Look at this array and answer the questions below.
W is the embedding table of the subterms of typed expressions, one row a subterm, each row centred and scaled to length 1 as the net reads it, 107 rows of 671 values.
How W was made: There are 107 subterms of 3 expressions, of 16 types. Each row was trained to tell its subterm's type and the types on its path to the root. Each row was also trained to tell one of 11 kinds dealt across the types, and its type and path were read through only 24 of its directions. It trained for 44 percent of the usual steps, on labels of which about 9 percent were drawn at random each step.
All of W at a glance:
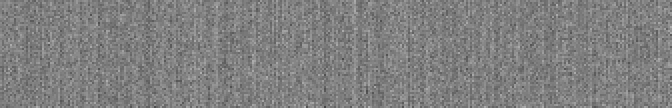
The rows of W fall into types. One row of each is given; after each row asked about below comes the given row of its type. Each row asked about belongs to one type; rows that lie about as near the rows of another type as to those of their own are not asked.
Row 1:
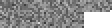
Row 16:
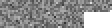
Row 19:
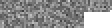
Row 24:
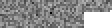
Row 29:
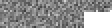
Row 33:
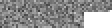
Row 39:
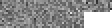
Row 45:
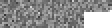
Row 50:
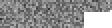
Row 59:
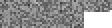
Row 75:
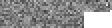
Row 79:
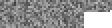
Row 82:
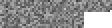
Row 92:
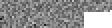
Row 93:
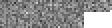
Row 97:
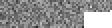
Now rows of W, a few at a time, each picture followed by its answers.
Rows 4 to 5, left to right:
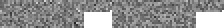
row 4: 33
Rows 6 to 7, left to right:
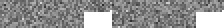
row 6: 29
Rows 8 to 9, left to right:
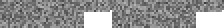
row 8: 45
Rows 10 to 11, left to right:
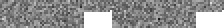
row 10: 79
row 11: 45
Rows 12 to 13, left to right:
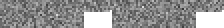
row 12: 29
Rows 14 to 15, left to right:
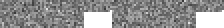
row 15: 33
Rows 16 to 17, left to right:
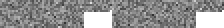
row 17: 82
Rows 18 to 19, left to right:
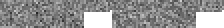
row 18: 33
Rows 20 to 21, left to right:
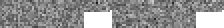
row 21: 1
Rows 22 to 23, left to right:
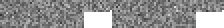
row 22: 97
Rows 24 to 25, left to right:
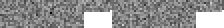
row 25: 19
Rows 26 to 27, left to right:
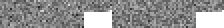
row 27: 59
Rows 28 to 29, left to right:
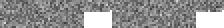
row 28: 16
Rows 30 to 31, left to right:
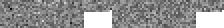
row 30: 1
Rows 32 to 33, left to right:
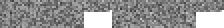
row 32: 59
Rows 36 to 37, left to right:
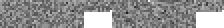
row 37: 24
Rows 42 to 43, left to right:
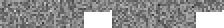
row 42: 92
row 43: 29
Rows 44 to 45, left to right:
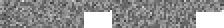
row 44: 97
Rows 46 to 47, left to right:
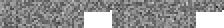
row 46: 82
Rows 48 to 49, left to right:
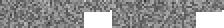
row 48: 29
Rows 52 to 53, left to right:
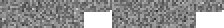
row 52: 33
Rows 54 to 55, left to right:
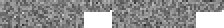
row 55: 16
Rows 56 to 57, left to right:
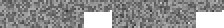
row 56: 79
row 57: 59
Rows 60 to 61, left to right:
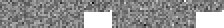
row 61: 50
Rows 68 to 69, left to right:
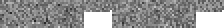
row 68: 19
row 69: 79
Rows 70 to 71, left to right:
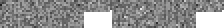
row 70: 19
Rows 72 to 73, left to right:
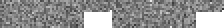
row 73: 1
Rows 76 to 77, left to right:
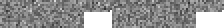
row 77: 79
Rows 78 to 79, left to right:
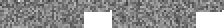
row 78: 79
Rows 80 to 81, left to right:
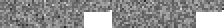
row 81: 29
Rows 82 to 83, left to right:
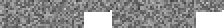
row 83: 97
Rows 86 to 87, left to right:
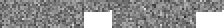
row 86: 59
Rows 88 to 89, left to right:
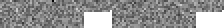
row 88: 75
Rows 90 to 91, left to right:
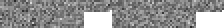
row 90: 75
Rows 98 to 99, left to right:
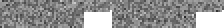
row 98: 59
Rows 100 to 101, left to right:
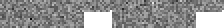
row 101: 50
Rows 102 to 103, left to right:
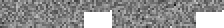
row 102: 39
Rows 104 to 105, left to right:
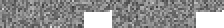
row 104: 39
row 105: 97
